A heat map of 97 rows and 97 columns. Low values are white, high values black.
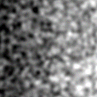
Grain: blotchy. Stripes: none. Ninth with the lowest average: bottom right. Slope: up to the left. Lone odd cells: none.
